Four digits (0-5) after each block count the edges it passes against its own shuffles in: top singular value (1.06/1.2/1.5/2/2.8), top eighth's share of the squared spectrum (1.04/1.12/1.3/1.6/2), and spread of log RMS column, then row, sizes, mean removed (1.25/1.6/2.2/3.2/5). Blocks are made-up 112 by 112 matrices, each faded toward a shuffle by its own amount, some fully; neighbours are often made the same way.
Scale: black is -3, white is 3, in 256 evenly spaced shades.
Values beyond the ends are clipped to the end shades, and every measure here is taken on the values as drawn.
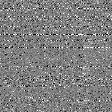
4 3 1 4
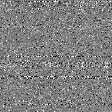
3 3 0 3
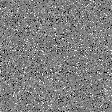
2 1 0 1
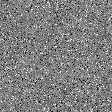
1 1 0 0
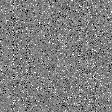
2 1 2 0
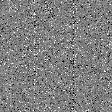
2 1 2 0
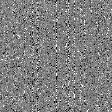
2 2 3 0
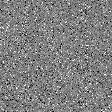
0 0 1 0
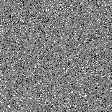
0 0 1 0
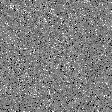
0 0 1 0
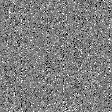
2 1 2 0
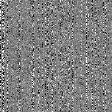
2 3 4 0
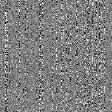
2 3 4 0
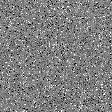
0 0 1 0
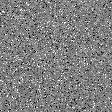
0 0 0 0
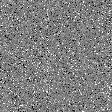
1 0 1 0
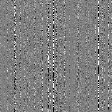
3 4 4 0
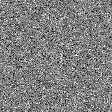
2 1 0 0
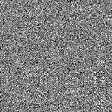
4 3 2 1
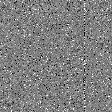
3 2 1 0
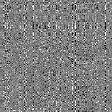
5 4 4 2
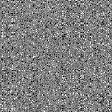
4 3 3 2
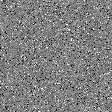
1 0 0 0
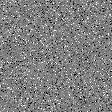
2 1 0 0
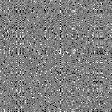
5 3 3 2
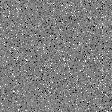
3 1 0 0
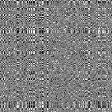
5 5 4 4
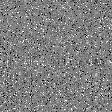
3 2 1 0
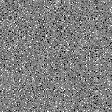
4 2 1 1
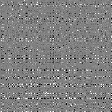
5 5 3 4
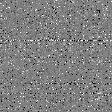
4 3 1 2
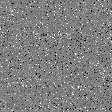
2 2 0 1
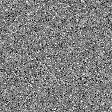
2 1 0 1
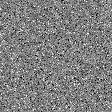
0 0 0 0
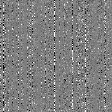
3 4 4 0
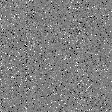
1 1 1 0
